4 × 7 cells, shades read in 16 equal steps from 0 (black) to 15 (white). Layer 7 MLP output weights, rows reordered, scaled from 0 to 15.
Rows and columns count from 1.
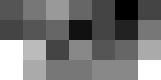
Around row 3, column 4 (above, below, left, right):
1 7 4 5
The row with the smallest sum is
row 2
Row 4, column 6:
8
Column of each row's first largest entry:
3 7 1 1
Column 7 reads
4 7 10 15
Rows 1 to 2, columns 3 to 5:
9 6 4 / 6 1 4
